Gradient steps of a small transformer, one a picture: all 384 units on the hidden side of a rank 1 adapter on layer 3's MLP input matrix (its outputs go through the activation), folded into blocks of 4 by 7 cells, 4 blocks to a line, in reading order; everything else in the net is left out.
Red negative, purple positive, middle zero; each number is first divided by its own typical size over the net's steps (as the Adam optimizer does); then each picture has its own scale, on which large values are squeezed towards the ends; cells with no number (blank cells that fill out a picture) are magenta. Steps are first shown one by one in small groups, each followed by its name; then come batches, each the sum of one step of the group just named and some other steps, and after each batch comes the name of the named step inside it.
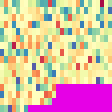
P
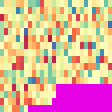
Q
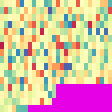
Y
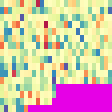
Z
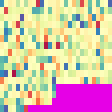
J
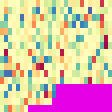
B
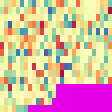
Y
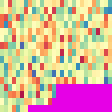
Q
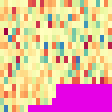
Q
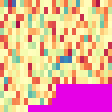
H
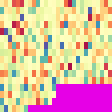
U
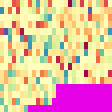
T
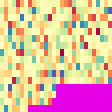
U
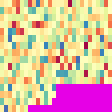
T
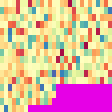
T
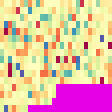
U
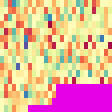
H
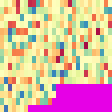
T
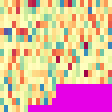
T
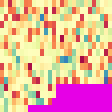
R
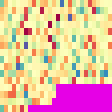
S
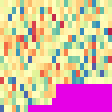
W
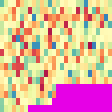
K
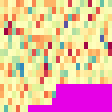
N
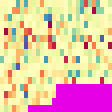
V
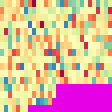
N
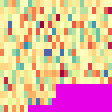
S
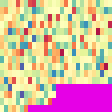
S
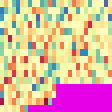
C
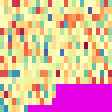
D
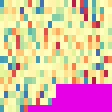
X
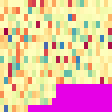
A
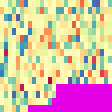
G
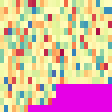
A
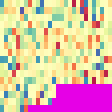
X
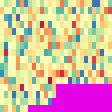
G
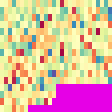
C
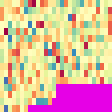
A
